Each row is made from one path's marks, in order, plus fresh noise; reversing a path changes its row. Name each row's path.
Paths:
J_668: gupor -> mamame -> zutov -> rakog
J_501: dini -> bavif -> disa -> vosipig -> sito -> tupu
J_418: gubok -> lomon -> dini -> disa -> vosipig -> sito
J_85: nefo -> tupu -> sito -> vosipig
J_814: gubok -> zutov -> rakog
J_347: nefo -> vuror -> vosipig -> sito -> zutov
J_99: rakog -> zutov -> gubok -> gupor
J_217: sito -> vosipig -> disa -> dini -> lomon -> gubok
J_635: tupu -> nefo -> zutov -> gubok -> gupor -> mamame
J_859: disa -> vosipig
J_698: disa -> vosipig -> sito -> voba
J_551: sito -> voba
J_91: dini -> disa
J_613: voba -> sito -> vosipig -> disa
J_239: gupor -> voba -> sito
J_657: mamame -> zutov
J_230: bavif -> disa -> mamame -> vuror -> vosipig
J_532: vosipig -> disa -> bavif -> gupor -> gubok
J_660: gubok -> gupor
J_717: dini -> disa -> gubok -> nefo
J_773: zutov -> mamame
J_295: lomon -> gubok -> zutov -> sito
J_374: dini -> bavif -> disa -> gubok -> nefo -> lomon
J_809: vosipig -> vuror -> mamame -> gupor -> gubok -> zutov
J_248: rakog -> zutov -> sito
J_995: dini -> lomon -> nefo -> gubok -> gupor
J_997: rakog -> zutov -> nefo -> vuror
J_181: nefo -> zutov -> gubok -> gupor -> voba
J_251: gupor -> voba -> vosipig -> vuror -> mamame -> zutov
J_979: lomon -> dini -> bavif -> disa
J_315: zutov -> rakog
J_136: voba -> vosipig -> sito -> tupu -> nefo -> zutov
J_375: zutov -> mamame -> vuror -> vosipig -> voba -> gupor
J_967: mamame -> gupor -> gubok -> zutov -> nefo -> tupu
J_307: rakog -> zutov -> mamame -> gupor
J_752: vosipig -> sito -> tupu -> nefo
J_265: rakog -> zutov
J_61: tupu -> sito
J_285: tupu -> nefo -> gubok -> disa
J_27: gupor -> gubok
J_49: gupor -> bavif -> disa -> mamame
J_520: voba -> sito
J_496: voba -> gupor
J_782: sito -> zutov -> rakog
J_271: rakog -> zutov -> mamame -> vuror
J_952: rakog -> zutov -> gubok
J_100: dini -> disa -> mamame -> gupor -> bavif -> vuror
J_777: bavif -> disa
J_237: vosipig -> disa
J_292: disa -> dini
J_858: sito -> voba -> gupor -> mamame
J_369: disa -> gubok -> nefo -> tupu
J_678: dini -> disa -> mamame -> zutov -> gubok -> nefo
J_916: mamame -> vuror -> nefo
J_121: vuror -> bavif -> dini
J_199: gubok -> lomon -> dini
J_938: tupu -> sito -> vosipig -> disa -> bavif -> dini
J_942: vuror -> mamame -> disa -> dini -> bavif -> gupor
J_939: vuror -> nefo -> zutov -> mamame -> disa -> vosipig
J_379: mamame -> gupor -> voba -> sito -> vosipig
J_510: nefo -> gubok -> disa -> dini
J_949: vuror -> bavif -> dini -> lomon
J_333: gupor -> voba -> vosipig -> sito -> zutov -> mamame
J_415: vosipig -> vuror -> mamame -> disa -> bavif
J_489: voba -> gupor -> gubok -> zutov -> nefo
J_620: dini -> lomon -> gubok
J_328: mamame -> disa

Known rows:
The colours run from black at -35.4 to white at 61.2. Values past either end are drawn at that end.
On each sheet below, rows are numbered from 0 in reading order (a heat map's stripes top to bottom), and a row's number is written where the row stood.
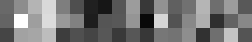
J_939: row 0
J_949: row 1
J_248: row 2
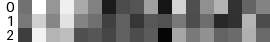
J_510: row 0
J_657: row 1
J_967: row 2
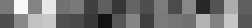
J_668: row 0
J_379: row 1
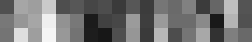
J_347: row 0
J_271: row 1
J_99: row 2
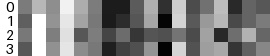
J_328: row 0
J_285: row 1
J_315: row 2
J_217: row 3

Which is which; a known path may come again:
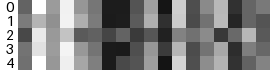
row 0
J_532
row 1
J_328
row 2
J_136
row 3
J_99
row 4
J_510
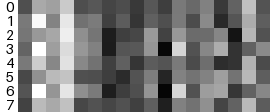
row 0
J_347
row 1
J_668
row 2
J_271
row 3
J_949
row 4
J_657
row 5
J_418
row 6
J_217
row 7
J_295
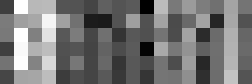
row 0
J_369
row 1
J_307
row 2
J_315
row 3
J_967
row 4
J_782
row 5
J_248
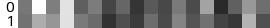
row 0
J_814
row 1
J_251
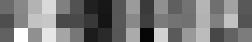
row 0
J_939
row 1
J_379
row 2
J_285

